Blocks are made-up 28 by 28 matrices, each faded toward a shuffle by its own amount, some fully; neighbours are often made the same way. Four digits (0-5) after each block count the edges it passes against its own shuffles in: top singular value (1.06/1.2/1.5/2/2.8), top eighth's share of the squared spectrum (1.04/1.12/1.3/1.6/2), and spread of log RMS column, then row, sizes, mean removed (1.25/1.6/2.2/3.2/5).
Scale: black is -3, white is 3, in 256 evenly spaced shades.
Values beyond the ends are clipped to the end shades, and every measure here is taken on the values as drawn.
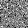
1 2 0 0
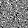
1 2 1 0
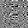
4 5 2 2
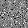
0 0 0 0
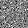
2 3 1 0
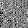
3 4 2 1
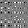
4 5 3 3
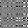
4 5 3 3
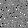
0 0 0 0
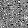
1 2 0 0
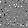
1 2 0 0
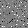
0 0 0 0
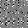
3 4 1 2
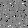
0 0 0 0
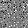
3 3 1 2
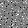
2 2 1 0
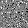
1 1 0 0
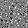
2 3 0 0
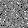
1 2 0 0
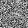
0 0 0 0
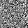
2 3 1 1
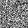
2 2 0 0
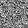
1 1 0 0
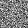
1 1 0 0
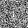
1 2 0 0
